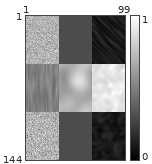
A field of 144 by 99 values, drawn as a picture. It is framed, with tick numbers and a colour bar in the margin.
The table splits into 3 rows of 3 panels. Panel 1,1: high, fine-grained. Panel 1,2: low, flat. Panel 1,3: very low, slanting down to the right, faint in contrast. Panel 2,1: middling, streaked downward, faint in contrast. Panel 2,2: high, smooth. Panel 2,3: very high, blotchy, faint in contrast. Panel 3,1: high, fine-grained. Panel 3,2: low, flat. Panel 3,3: very low, blotchy, faint in contrast.
